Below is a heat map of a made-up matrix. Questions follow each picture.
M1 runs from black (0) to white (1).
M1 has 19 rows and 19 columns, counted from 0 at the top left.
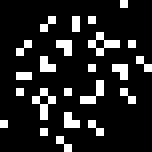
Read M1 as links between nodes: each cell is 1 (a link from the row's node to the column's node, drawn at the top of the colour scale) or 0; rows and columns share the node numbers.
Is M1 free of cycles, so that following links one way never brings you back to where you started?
no
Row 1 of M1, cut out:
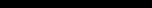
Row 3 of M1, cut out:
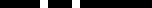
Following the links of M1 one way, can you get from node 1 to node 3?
no
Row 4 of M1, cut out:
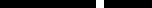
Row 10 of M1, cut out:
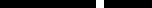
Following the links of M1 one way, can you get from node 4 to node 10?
yes
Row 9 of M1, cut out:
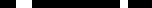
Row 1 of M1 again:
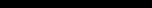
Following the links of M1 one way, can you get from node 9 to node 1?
no
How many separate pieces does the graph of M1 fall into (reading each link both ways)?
2
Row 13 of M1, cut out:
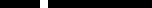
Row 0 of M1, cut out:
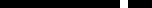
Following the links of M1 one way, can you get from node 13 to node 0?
yes
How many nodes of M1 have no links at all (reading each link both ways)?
1
